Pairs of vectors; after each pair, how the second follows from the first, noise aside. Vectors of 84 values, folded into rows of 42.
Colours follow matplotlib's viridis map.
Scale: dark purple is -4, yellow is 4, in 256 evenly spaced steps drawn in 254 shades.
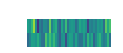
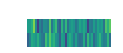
copied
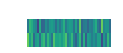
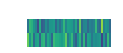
copied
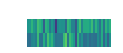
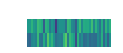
copied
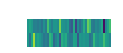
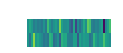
copied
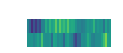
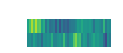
negated
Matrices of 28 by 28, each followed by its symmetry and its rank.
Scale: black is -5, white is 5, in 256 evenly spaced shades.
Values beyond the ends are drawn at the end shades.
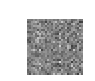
neither, rank five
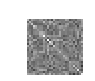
symmetric, rank five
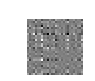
antisymmetric, rank two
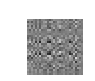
neither, rank three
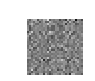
neither, rank five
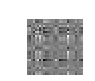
antisymmetric, rank two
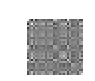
symmetric, rank three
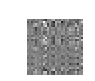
neither, rank three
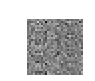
neither, rank five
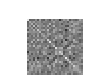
symmetric, rank five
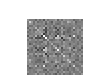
symmetric, rank five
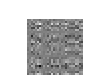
neither, rank three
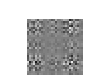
antisymmetric, rank two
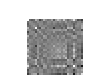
symmetric, rank three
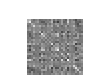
symmetric, rank five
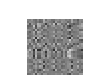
neither, rank three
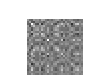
symmetric, rank three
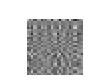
neither, rank three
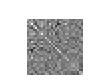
symmetric, rank five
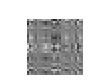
antisymmetric, rank two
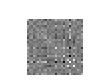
symmetric, rank three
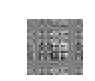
antisymmetric, rank two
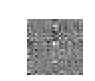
neither, rank five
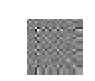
symmetric, rank three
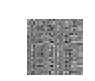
neither, rank five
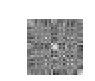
symmetric, rank three
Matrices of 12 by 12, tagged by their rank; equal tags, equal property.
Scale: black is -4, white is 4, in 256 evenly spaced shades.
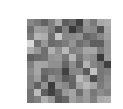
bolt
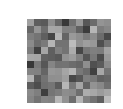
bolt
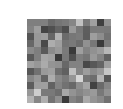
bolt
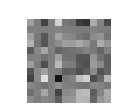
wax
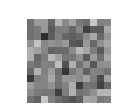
bolt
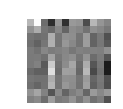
wax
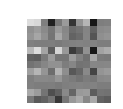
wax
